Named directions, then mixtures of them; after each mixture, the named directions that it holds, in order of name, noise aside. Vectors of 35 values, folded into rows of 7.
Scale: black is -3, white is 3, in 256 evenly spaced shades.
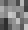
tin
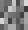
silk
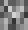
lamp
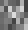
lamp, tin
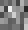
lamp, silk, tin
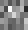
lamp, silk, tin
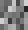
silk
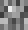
lamp, silk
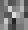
lamp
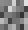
silk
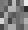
silk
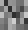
lamp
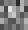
lamp, silk, tin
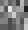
lamp, silk, tin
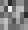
lamp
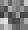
lamp, silk, tin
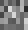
lamp, silk, tin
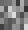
lamp, silk, tin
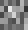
lamp, silk, tin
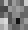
lamp, silk, tin
